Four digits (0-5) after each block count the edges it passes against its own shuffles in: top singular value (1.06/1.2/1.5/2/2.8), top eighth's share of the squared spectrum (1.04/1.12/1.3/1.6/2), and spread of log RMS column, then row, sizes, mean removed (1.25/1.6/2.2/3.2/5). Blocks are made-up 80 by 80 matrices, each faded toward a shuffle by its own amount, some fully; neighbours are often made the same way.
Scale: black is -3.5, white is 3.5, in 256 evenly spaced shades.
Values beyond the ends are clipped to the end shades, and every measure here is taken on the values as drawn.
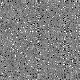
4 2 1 1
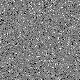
1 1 0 0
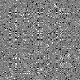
4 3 2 2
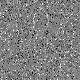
3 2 1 0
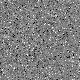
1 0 0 0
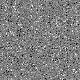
3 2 1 1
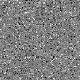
4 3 2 2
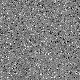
1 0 0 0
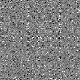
4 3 2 2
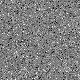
2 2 0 0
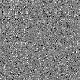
3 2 1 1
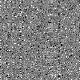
3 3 1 1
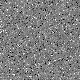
0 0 0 0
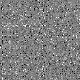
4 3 1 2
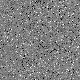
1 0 0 0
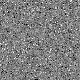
3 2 1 0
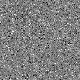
3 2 1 1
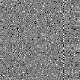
4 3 2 1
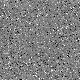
1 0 0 0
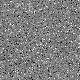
1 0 0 0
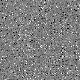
3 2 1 0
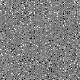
4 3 2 1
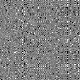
4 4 3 2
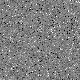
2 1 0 0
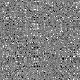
4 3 2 1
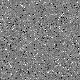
2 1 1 0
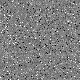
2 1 0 0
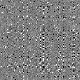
4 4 3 2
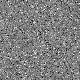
1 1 0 0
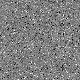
2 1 0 0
